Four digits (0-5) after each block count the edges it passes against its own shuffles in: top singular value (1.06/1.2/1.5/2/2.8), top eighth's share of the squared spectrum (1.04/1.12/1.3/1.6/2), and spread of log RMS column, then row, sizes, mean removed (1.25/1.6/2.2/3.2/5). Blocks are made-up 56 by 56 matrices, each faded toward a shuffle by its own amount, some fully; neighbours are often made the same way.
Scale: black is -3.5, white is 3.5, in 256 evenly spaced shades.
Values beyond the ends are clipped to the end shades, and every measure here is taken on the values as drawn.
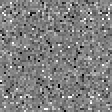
1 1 0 1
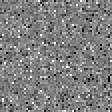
2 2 0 1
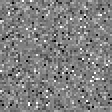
2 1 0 0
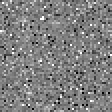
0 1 0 0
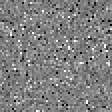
0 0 0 0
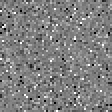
0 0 0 0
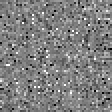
2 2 0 0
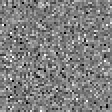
2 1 0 0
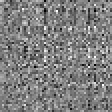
4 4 3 2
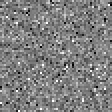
1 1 1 0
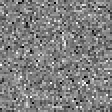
1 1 0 0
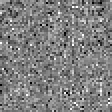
3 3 2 1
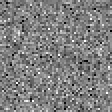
2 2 0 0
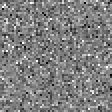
0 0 0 0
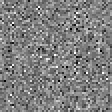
3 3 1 0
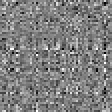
4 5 3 3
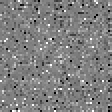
2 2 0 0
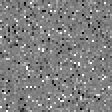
0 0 0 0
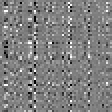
4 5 4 3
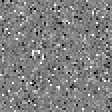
2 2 0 0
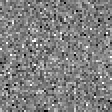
0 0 0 0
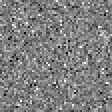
0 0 0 0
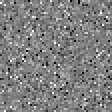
1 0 0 0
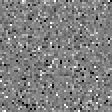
2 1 0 0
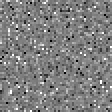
2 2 0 0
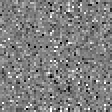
3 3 2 1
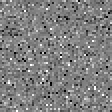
1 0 0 0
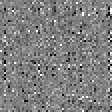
4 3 2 2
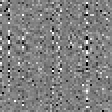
4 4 3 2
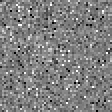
2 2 1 0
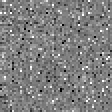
3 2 1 0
